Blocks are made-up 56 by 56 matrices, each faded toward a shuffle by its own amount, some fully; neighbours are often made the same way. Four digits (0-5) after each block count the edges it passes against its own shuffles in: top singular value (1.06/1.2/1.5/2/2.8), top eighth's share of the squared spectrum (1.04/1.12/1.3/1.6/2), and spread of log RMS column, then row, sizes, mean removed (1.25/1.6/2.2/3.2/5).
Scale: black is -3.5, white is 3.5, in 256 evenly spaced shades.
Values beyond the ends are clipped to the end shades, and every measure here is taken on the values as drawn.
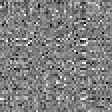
4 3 2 2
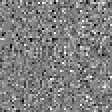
3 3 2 1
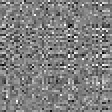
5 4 3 3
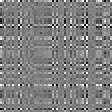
5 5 4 4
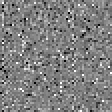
3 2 1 0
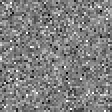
0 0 0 0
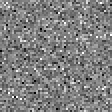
0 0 0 0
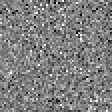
0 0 0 0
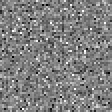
0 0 0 0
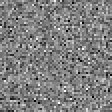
2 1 0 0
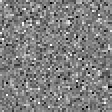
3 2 1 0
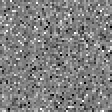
2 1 0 0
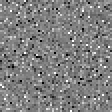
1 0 0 0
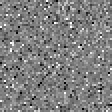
1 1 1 0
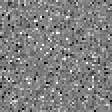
1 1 0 0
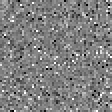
2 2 0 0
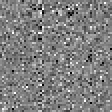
4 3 2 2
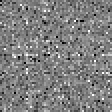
3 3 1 1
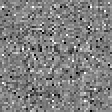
3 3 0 1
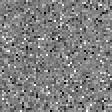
1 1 0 0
